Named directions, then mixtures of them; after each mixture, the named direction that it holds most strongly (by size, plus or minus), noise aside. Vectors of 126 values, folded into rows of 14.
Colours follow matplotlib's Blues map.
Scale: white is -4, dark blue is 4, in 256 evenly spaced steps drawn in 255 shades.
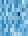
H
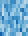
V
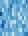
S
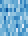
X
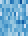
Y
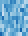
V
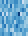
H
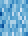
S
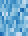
V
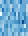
Y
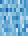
X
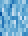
S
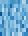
S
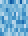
Y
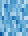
V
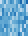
Y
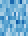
Y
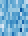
S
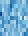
S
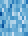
S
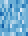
S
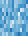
H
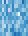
H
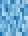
V
